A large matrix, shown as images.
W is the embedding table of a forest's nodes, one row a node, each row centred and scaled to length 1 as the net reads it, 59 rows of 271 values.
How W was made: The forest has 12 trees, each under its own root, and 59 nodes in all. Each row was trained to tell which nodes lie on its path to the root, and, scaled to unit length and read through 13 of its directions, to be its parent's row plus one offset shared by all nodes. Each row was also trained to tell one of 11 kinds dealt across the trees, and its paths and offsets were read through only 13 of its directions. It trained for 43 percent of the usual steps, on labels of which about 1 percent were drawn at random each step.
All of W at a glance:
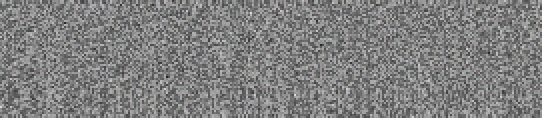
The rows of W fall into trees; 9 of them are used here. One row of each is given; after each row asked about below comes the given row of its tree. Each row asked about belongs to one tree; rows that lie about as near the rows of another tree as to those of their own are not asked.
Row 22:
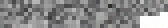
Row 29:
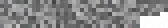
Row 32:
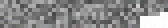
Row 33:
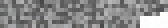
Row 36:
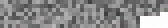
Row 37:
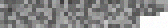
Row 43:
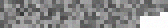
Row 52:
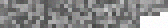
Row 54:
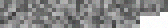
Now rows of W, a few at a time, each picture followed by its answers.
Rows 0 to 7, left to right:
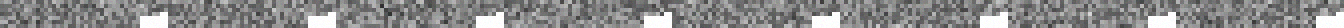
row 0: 22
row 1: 22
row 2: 36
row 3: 36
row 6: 54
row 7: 43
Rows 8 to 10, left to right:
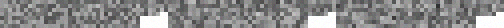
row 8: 32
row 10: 52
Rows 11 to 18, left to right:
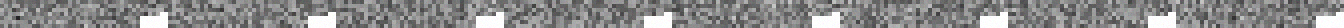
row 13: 54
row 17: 36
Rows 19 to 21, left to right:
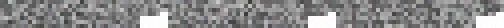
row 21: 33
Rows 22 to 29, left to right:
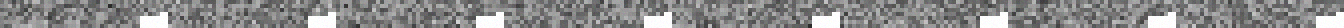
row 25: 36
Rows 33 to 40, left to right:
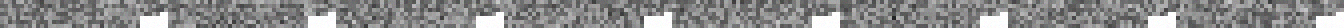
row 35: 37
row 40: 52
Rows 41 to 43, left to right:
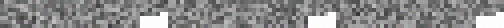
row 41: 29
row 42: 54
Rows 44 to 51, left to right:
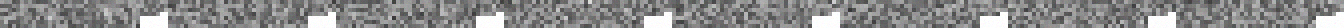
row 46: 52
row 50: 54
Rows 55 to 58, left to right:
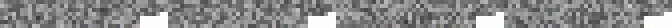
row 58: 52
